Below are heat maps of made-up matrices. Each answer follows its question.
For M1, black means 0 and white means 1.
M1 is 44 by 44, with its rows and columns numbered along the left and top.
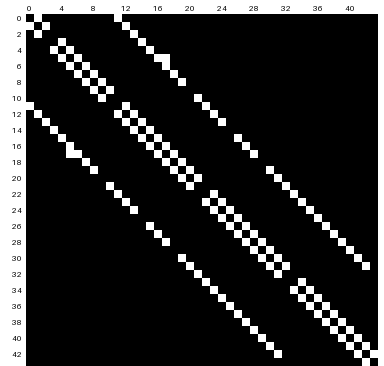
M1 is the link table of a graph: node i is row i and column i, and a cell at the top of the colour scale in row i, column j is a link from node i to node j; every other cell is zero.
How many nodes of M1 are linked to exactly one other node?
1
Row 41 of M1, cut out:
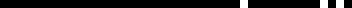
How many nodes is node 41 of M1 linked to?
3
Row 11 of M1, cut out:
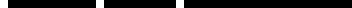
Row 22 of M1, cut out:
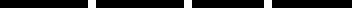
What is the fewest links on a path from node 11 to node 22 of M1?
1
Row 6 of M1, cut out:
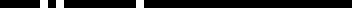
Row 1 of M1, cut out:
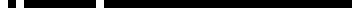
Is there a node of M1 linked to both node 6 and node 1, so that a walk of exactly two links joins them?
no
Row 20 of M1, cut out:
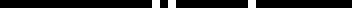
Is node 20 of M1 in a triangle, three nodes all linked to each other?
no
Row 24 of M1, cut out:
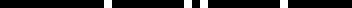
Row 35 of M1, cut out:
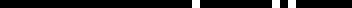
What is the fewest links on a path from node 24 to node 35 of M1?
1
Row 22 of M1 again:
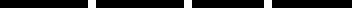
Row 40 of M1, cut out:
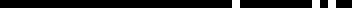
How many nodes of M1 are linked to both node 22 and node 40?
0
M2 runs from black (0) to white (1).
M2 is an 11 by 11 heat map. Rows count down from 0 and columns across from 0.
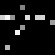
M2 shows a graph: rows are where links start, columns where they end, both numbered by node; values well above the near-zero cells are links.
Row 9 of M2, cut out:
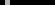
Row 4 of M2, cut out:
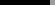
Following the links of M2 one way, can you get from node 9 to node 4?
yes
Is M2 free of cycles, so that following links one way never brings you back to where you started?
yes
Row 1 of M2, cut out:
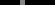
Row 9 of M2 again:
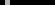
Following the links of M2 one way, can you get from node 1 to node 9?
no
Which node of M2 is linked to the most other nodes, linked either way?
node 3
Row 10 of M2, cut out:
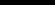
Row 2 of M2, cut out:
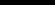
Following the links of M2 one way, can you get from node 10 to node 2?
no
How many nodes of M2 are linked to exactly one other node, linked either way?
7
